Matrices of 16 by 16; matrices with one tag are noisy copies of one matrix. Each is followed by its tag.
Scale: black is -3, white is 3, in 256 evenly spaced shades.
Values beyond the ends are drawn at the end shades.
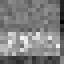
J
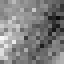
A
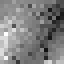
A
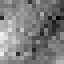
A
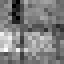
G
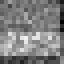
J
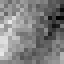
A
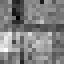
G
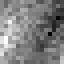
A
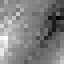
A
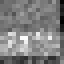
J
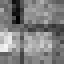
G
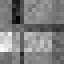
G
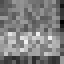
J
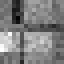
G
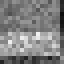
J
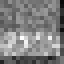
J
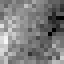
A
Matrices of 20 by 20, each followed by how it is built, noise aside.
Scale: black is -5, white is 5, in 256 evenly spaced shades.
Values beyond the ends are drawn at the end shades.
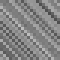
Toeplitz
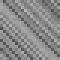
Toeplitz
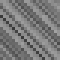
Toeplitz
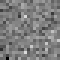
noise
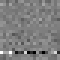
uneven rows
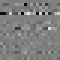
uneven rows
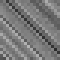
Toeplitz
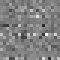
uneven rows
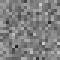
noise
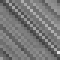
Toeplitz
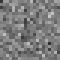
noise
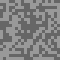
noise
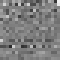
uneven rows
